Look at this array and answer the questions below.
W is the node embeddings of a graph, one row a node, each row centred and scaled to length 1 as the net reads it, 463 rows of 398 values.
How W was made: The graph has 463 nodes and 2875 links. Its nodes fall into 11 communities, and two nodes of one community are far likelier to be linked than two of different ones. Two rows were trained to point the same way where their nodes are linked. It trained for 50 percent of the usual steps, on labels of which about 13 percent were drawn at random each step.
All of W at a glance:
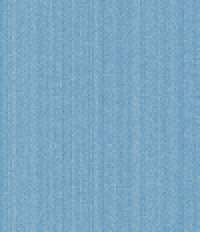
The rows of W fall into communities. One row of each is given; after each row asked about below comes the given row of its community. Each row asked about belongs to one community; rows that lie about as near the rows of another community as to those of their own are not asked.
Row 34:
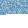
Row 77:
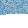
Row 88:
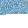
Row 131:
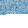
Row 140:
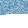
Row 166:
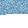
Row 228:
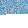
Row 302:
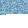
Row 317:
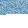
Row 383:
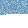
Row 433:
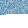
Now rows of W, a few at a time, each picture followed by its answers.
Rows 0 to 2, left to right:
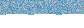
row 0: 166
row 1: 317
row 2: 433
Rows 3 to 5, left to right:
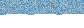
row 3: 302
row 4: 131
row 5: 131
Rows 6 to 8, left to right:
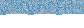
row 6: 383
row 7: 131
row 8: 317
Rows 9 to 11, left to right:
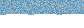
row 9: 383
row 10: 77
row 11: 302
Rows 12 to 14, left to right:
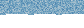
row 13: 140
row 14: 302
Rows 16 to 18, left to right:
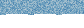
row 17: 88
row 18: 166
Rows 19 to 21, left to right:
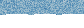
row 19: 77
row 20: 383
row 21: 302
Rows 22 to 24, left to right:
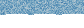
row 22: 228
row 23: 317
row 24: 317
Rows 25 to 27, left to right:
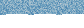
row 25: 77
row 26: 433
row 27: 166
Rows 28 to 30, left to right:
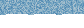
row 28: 131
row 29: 88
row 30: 228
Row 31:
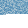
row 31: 88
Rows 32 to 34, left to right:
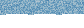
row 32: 34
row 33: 166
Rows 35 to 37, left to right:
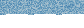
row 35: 317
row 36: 302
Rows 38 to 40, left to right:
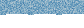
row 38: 140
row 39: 166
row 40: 140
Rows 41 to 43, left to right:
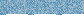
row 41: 317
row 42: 140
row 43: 131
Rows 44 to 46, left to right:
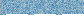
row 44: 34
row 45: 228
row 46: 77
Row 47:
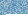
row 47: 166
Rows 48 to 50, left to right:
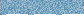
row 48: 166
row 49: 88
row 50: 317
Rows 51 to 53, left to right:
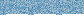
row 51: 131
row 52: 131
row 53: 77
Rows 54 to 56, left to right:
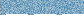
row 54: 140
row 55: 140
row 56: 383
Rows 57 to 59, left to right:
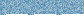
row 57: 228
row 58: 88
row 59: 88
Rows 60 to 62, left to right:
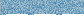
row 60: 166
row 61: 228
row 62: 140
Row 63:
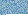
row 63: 228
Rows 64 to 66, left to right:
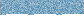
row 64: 383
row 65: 166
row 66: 302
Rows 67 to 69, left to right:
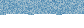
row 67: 34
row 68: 383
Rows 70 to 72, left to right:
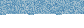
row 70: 77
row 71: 228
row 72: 302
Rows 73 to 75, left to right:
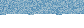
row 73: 302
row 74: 88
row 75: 317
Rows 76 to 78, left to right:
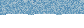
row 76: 302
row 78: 166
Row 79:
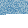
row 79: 88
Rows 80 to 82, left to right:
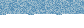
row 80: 34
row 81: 383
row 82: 228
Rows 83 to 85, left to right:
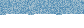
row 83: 140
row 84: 131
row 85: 228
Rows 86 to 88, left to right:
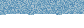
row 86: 166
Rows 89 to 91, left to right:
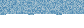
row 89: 228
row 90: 302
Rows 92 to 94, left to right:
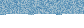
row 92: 34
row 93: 131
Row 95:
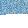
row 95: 302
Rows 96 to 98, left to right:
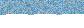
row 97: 317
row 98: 88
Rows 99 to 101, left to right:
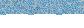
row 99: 77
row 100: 166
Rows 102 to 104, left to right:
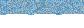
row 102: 317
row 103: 34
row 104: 88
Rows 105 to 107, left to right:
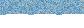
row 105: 88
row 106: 88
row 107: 88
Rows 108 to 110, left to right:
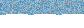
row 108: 383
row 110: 317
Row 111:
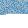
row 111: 228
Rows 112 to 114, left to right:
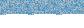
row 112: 166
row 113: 166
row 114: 166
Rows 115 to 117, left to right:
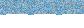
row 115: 383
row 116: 140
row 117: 433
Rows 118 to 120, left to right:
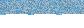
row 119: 302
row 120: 383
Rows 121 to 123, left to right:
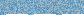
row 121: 34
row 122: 88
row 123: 77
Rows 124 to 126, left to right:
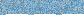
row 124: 34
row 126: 166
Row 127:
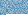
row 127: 433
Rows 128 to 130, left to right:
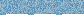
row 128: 88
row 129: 317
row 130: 302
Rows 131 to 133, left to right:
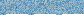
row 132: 131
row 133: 302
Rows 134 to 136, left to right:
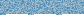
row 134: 140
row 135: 88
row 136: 88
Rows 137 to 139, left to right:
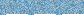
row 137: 383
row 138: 383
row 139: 302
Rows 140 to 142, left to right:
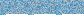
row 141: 166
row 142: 77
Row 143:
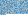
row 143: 228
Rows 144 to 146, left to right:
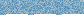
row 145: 302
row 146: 88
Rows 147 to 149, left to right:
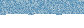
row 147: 317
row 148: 131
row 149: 140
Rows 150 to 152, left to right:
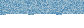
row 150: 140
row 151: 302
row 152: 166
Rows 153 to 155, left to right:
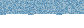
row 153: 166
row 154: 317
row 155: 131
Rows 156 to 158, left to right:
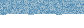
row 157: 166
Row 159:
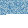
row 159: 140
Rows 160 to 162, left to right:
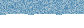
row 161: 34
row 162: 166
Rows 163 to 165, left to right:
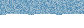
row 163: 383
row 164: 34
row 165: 383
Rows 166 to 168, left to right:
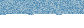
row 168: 383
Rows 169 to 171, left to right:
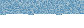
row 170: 77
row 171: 34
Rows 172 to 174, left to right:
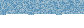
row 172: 383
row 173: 140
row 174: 34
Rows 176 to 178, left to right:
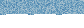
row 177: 140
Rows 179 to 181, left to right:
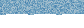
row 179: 317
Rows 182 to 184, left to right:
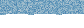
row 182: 88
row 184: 77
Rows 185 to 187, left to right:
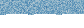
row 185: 383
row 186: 166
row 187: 383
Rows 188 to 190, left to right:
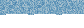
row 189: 228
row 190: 317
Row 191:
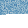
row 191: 228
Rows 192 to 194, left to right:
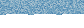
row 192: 433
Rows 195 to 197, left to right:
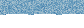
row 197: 166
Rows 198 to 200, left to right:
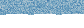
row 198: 88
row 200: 433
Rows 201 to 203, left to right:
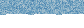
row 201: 383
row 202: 383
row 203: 77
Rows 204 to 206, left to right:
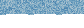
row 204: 166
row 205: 228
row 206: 166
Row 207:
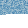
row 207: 77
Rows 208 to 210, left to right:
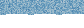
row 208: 140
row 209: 317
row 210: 131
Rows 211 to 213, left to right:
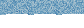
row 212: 317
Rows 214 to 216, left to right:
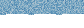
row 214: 88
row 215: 131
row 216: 317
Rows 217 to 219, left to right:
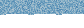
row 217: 433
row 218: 228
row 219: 140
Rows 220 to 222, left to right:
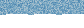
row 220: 140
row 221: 88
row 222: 77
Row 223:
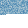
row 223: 140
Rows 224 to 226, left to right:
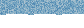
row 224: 228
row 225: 140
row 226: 34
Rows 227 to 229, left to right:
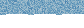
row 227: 302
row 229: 383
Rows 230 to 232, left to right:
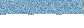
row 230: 433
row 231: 383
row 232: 317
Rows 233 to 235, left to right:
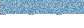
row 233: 77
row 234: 228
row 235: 88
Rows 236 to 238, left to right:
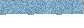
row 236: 228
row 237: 88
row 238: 88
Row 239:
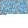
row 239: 131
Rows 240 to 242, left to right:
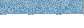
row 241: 88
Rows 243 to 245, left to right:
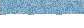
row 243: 34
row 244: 433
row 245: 131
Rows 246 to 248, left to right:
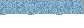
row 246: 77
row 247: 88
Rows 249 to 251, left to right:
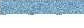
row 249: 383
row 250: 131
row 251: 140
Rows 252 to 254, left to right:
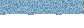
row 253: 77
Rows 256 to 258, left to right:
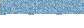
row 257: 228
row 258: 166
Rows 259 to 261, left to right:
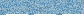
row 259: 140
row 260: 317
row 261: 131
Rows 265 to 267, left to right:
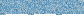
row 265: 228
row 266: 383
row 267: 88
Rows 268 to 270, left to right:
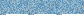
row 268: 140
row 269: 228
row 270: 228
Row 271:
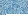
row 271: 34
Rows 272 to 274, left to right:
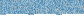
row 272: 317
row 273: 228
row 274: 383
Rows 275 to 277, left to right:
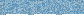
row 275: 34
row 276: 228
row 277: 77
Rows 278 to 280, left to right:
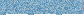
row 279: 433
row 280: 166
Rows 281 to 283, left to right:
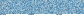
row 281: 166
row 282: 131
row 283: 140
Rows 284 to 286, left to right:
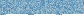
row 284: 317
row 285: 228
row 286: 383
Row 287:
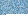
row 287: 302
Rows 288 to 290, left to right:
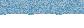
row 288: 433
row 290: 166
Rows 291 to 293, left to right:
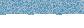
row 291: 140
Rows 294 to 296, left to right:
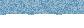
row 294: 131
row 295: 131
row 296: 166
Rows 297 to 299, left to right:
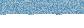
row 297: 34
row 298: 88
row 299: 166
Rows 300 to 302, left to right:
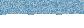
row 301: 140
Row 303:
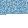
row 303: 77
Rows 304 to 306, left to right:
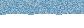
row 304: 88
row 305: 433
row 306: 383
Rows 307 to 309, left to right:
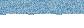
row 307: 317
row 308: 302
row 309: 383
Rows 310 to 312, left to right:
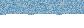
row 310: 77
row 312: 131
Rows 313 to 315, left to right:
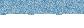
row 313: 131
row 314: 383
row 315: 383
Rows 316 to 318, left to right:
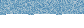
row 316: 140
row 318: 140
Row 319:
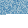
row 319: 88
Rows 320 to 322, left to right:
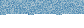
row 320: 433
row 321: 166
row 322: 34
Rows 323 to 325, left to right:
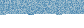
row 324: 88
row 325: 317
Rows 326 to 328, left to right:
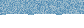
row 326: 302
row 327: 131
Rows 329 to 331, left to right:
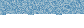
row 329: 383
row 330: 383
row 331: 77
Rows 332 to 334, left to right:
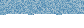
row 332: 77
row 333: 34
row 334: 77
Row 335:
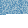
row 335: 77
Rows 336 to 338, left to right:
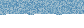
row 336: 140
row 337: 228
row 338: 383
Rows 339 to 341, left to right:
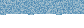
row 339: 77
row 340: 302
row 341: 34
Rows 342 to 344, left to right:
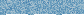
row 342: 166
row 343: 317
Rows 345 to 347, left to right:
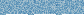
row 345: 88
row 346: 77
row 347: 317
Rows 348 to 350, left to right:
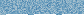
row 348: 77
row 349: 77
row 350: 140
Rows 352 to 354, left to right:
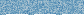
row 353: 228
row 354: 383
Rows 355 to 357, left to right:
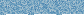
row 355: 383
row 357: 317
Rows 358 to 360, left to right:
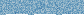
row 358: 317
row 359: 34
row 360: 77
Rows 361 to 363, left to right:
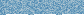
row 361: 317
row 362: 77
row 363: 88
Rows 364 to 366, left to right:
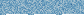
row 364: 317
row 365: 88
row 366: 131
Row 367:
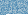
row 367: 34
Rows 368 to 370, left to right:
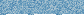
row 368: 131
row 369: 317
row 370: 317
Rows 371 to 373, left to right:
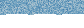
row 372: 166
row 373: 77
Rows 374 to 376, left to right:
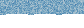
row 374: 433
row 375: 228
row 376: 302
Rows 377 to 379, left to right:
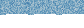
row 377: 302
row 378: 228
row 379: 34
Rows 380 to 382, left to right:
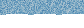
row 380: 228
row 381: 77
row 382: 433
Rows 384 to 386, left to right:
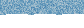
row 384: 77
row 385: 131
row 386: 433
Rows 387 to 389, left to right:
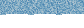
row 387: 166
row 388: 131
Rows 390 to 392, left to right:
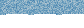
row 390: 302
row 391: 302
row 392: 77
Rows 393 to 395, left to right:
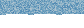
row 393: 140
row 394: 302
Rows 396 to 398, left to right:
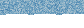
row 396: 140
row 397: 228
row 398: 131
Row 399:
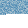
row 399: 88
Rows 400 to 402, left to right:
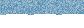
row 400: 34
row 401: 88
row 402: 302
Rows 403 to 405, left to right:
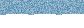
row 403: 383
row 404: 77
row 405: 34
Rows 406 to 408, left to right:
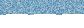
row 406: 34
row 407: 302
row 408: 131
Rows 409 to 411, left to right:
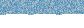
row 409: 88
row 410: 317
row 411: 166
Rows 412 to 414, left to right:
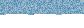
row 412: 88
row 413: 131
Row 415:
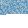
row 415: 383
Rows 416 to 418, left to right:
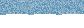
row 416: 140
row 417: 88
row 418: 383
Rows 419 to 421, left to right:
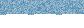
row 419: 140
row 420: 88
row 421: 131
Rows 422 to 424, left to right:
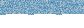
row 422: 433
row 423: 317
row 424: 317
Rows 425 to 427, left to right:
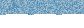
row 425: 34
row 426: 317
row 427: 383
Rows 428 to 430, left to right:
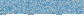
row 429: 302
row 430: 317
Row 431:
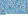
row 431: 166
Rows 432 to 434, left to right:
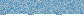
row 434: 88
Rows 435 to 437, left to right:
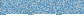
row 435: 433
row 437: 302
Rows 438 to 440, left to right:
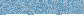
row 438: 317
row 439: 77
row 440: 140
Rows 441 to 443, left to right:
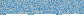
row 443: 302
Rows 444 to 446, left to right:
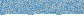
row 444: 228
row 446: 166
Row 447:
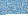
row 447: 88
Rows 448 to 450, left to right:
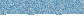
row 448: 77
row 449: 77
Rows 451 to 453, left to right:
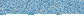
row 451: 302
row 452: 131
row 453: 166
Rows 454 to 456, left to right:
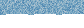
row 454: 77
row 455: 433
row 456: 34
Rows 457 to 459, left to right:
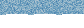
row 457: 166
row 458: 166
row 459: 77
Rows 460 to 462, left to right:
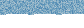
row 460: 166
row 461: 88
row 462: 228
